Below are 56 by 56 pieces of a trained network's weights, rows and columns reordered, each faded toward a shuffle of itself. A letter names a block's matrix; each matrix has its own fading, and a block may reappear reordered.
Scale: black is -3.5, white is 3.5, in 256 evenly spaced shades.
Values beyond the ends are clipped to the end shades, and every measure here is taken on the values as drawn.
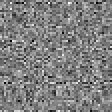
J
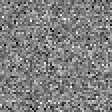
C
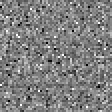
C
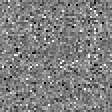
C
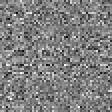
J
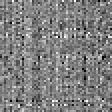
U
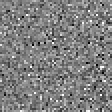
C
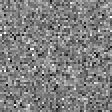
C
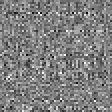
J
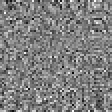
J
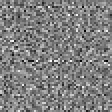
J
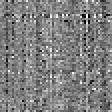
U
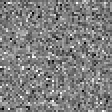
C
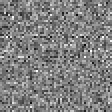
J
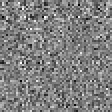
J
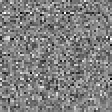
J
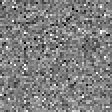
C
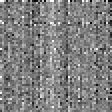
U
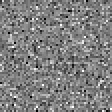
C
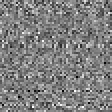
J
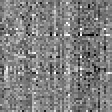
U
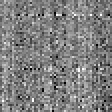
U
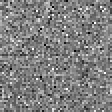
C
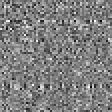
J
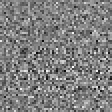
J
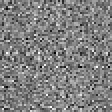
J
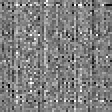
U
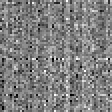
U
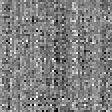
U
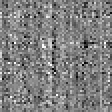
U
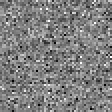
C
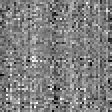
U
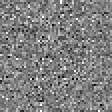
C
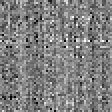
U
